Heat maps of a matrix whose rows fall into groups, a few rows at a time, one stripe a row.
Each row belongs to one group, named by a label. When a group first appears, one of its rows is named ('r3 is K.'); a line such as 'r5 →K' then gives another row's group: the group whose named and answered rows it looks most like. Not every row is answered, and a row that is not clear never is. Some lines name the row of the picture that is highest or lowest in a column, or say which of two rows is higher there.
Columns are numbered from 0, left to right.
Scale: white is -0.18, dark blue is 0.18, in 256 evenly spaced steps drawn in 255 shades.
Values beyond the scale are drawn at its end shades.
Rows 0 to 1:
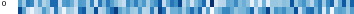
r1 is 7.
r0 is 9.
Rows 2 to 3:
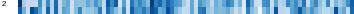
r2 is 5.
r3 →5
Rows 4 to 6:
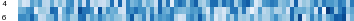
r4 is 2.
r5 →9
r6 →9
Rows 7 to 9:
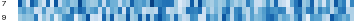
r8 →7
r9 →2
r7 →5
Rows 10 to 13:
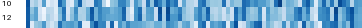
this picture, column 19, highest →13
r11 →9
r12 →9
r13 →2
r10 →2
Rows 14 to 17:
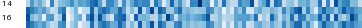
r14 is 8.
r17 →9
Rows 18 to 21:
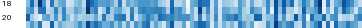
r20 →5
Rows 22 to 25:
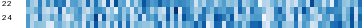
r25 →2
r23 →2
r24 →2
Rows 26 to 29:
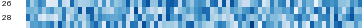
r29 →8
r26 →2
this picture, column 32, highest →29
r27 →7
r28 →9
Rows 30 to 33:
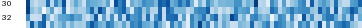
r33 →8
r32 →2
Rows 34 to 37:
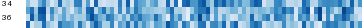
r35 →7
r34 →2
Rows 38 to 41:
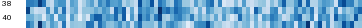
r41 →7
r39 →5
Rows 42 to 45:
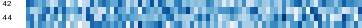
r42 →9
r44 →7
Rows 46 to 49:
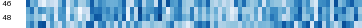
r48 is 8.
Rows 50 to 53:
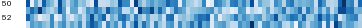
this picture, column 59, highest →53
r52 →7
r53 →8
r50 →2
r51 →9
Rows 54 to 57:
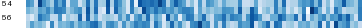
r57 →8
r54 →5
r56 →2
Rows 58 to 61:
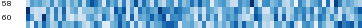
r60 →5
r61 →2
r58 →8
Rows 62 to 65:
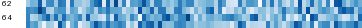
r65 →9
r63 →9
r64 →5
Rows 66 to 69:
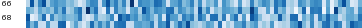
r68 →2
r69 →9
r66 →8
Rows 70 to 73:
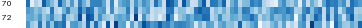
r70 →2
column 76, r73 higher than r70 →No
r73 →5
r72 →7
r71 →7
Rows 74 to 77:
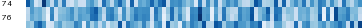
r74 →5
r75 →8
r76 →8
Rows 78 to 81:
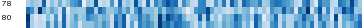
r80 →5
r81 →5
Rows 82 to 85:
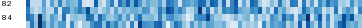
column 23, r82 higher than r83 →Yes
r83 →5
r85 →8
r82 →2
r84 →7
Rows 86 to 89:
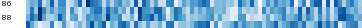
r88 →9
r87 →8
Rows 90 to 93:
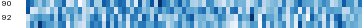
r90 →9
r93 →8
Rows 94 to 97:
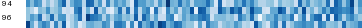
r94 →9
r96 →7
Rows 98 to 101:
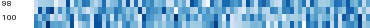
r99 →8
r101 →7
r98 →2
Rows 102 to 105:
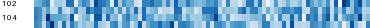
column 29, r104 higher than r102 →No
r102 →9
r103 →7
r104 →7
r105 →5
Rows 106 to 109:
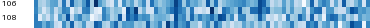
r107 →2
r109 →9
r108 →2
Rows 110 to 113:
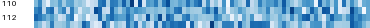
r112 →9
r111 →7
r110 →8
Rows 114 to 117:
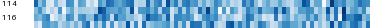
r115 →8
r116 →9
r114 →9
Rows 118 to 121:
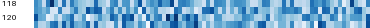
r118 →5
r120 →9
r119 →7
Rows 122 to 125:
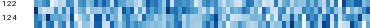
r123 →5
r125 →7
